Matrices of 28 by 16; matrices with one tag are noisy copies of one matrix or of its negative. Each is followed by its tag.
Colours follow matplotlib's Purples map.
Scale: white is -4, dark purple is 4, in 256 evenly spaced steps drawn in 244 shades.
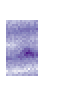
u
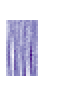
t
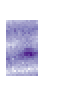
u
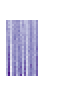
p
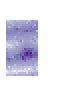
u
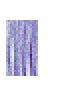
t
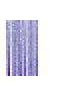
p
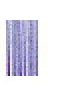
p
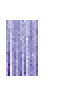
p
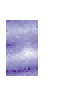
u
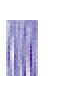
t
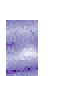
u
